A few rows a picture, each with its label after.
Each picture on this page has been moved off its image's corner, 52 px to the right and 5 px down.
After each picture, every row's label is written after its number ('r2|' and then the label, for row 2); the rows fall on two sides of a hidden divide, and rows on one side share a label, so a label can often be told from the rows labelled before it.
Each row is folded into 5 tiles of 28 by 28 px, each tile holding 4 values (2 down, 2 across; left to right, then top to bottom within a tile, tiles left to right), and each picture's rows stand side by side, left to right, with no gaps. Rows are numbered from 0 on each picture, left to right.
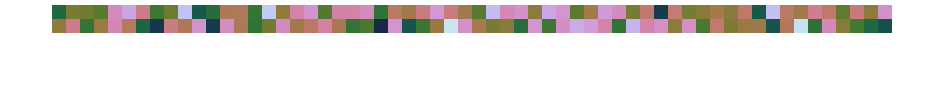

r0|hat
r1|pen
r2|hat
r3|hat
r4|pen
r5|pen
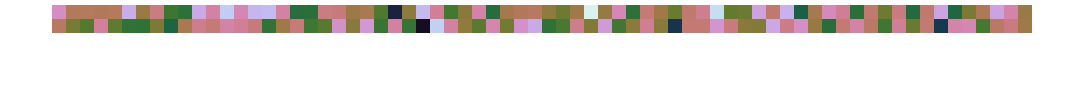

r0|pen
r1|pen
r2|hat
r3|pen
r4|pen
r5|pen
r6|hat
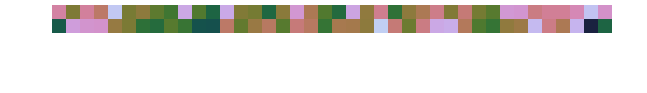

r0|pen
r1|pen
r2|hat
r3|pen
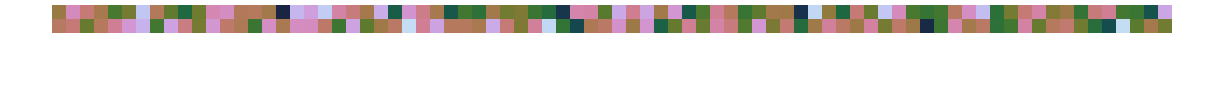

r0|hat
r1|pen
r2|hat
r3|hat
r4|pen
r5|pen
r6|hat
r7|pen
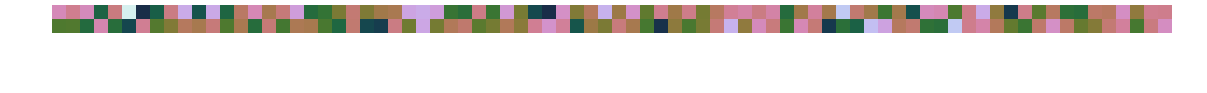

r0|pen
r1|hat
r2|hat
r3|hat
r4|hat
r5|hat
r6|hat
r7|hat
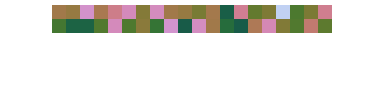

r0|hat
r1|hat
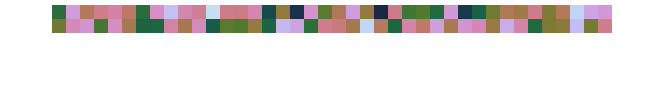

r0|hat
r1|pen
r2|pen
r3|pen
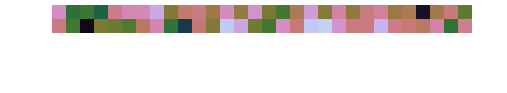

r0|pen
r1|pen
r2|pen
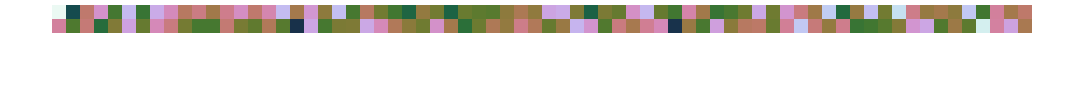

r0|pen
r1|hat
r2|pen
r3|hat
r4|pen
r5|pen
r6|pen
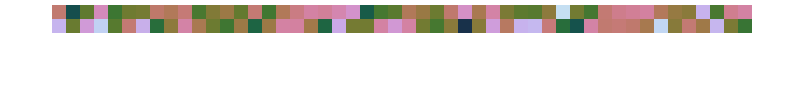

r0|pen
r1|pen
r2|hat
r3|hat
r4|pen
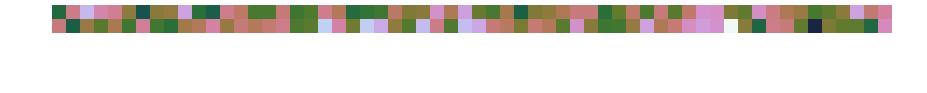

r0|pen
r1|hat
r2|pen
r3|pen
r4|hat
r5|pen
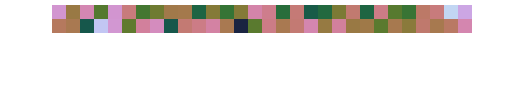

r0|pen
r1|hat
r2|hat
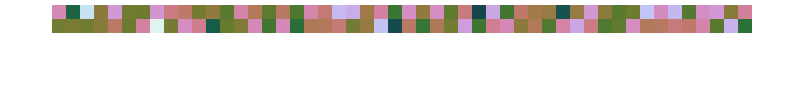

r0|pen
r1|hat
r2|pen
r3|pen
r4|hat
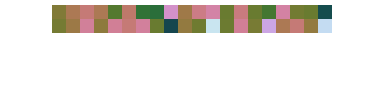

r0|pen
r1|hat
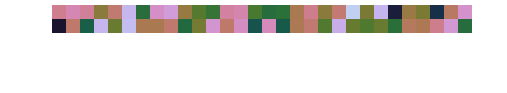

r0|pen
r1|pen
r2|hat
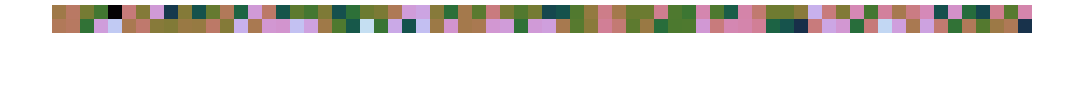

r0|hat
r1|pen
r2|hat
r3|hat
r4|hat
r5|hat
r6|pen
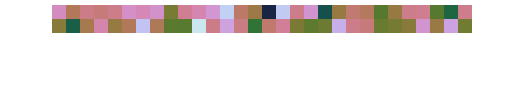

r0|pen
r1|pen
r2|hat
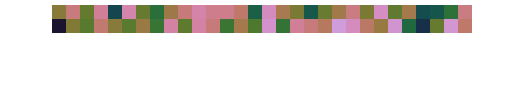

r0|hat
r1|hat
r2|hat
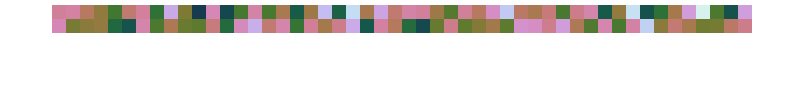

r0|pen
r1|hat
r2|hat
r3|pen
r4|hat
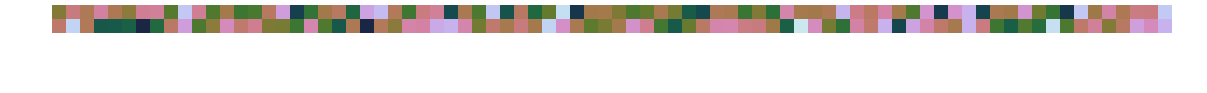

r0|hat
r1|hat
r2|hat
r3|hat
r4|pen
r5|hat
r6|pen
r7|hat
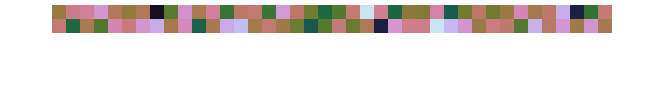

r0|hat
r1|pen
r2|hat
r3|hat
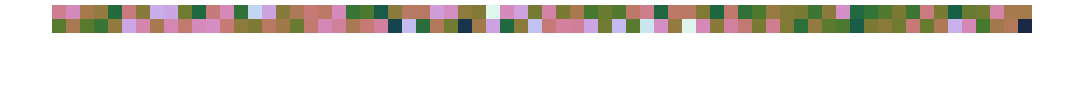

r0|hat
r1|pen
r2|pen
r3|hat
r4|pen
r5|hat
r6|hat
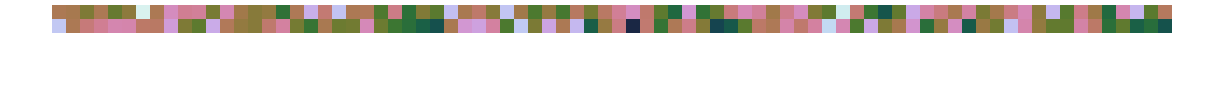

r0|hat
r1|pen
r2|pen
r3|pen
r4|pen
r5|hat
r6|hat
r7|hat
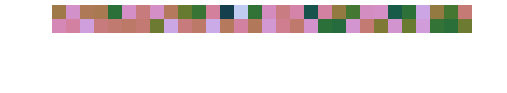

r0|hat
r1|hat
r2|hat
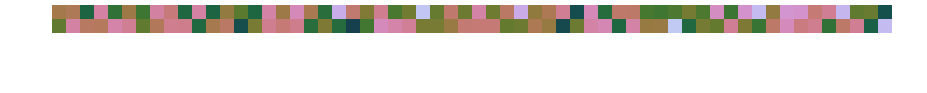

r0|hat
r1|pen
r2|hat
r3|hat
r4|hat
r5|pen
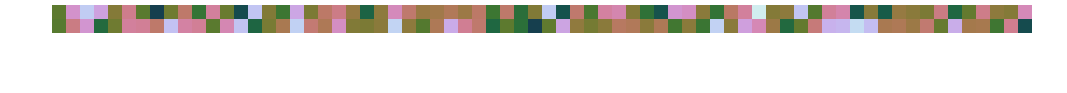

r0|hat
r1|pen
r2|hat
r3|pen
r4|pen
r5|hat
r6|hat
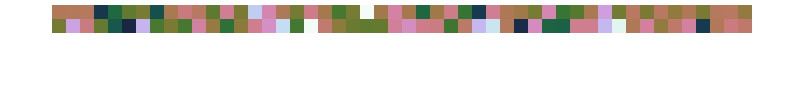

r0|pen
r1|hat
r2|pen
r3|hat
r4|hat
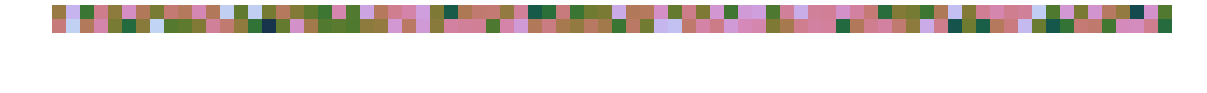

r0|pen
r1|pen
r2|hat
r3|hat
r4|hat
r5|hat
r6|pen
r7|pen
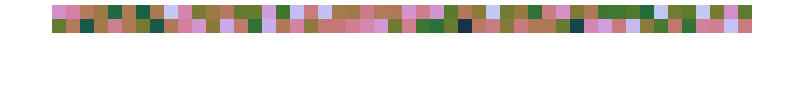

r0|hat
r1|pen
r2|pen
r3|hat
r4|hat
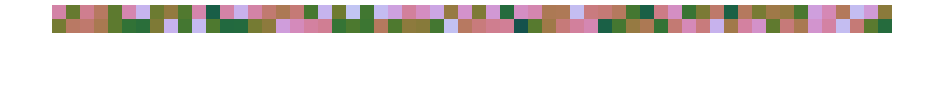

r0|hat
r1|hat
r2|hat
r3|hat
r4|hat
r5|pen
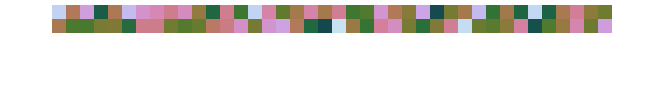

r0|pen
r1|pen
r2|hat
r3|pen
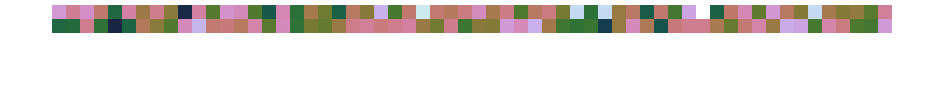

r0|pen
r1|hat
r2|hat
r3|pen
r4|hat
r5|pen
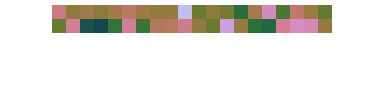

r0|hat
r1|pen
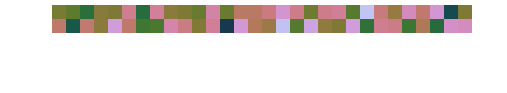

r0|hat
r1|hat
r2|hat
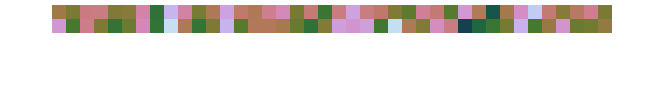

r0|hat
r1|pen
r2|hat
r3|pen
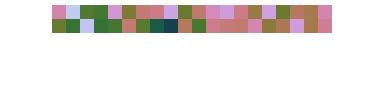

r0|pen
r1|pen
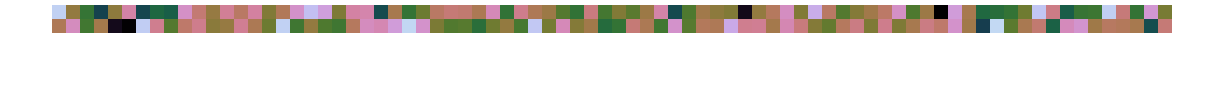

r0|pen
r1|pen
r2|pen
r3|hat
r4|hat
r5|pen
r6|pen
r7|pen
